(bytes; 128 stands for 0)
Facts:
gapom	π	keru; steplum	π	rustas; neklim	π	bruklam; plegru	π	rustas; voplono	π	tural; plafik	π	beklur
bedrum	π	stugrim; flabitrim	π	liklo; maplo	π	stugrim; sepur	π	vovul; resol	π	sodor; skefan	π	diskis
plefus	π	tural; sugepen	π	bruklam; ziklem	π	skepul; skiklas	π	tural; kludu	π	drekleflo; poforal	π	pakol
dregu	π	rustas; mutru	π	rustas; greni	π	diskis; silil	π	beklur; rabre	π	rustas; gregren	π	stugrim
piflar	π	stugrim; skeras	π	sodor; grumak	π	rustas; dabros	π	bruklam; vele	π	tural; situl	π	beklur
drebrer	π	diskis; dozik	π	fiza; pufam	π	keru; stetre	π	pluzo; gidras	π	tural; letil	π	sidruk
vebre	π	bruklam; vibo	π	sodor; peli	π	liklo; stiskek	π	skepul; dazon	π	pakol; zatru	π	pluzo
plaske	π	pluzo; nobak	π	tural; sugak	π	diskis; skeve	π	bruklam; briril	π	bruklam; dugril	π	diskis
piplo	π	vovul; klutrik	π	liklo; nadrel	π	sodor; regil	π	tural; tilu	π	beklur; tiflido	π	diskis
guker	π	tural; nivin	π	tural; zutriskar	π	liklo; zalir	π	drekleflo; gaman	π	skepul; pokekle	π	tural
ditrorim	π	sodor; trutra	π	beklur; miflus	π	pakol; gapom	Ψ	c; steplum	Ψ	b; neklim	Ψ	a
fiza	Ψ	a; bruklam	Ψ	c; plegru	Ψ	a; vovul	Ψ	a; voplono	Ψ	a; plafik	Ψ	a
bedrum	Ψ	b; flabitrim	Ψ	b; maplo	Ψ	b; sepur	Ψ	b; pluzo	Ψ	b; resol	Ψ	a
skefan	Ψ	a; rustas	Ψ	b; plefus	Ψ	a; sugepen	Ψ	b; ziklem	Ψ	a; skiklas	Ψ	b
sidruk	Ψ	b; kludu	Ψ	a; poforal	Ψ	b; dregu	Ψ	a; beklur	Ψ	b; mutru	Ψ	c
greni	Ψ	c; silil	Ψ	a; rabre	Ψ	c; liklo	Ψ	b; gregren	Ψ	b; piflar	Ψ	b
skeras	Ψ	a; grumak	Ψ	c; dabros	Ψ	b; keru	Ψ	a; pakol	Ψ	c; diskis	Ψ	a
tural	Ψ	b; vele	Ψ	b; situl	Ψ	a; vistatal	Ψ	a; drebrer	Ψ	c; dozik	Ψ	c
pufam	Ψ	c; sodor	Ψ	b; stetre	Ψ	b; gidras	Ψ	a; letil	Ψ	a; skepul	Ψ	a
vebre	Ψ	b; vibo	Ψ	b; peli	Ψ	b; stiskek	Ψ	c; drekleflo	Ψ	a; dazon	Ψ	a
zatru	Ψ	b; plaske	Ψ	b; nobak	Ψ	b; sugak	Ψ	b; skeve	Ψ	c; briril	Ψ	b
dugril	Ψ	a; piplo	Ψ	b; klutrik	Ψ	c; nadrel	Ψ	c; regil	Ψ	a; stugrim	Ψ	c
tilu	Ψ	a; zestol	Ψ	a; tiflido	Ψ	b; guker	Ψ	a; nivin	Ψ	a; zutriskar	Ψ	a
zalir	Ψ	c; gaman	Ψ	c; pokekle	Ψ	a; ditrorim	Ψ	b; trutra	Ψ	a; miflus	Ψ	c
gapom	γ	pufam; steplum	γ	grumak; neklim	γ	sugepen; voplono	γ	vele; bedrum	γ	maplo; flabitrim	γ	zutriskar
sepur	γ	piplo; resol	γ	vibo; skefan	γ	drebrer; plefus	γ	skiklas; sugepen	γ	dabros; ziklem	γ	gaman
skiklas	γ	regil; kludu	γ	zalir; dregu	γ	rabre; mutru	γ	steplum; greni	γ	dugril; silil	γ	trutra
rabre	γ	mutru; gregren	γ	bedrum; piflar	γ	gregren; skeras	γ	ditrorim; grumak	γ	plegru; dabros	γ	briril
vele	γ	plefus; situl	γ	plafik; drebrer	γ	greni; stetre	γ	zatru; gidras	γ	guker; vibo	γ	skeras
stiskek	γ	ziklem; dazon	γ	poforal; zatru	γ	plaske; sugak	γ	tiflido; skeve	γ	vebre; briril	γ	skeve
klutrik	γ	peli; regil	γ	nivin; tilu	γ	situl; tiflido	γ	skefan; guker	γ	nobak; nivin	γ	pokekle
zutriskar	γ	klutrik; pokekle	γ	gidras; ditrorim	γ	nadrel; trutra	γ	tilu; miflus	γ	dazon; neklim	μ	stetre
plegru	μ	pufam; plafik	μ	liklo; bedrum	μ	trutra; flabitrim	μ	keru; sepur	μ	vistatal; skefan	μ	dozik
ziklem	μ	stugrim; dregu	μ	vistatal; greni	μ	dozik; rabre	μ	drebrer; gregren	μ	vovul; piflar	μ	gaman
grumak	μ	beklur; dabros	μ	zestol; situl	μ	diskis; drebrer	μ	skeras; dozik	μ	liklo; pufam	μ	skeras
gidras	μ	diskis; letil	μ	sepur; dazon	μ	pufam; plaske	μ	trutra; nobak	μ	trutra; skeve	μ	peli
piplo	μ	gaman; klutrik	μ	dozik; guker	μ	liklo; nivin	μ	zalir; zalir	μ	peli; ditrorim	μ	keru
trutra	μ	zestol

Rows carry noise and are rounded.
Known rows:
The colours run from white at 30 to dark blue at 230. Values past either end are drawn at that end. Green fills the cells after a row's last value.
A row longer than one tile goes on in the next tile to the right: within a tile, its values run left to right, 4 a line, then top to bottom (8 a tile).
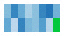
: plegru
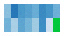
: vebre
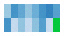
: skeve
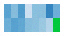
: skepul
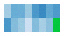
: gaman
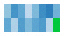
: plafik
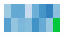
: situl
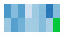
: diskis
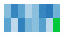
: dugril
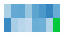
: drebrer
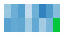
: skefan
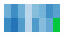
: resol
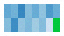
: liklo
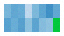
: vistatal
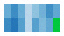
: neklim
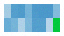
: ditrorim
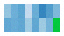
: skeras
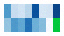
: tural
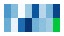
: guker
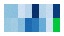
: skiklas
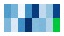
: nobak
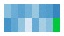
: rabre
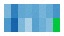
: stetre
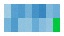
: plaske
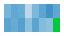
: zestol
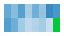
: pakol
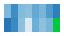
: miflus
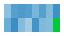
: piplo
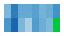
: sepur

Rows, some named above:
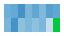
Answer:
sidruk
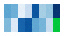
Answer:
pokekle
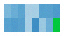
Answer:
zutriskar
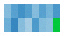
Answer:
vibo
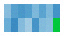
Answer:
zatru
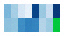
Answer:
plefus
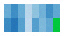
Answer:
neklim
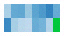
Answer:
drebrer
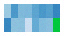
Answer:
dozik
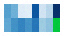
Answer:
voplono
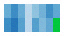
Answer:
neklim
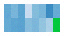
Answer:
fiza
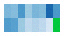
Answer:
bruklam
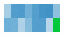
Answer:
steplum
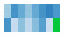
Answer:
nadrel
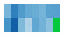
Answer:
sugak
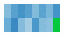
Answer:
gregren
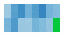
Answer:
dabros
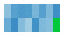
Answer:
piplo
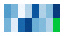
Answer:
gidras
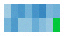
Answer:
bedrum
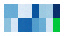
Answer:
nivin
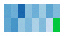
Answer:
rustas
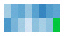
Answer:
mutru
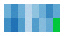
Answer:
dregu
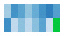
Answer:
greni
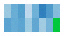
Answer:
skefan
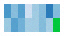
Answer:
diskis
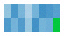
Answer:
letil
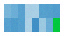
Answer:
trutra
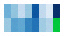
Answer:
vele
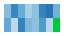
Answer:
plegru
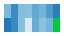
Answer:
gapom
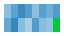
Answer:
tiflido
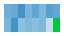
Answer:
sidruk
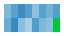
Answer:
sugepen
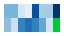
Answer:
regil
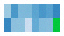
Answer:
dozik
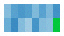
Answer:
zatru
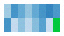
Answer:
nadrel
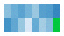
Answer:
rabre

